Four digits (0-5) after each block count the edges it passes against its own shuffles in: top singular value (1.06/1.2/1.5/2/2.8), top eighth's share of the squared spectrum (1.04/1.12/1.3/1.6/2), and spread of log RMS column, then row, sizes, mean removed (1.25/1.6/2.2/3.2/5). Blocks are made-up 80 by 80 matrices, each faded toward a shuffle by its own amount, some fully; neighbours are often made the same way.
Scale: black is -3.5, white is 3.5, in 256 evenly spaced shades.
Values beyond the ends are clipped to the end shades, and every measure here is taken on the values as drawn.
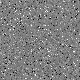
0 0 0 0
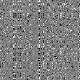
4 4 3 2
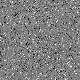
0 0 0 0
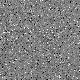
2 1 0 0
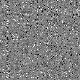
3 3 2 1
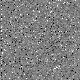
3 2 1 1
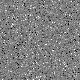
1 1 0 0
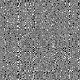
4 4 3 2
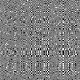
5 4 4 3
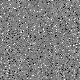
3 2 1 0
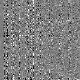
2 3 4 2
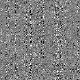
2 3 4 2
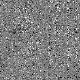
1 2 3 1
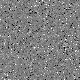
0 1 0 0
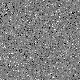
2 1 0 0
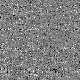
3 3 0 2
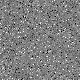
2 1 0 0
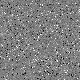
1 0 0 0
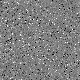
0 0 0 0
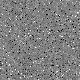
2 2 0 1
